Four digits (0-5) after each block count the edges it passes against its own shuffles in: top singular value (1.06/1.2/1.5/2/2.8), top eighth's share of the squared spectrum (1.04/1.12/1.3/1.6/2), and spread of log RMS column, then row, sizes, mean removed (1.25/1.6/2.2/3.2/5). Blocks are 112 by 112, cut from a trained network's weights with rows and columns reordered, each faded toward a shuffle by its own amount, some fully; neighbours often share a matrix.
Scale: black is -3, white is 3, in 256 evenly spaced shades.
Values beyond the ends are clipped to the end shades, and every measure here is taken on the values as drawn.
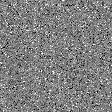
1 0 0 0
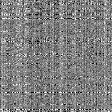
4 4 0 4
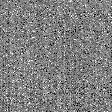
2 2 0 1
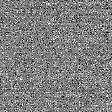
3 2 2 0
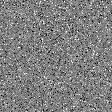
0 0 0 0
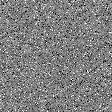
0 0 0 0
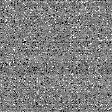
3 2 2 0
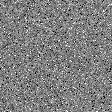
0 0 0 0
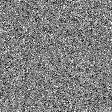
0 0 0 0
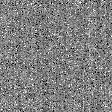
2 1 0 1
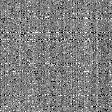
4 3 0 3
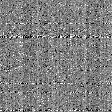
3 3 0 3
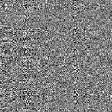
4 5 3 3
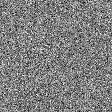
1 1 0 0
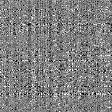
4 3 0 4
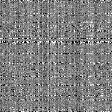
4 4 1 4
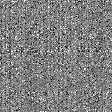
3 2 0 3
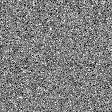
1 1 0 0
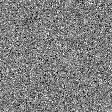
1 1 0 0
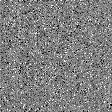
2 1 0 1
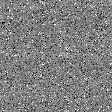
1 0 1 0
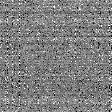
3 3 3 0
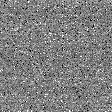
2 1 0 0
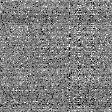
3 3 3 0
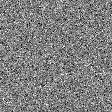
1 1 0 0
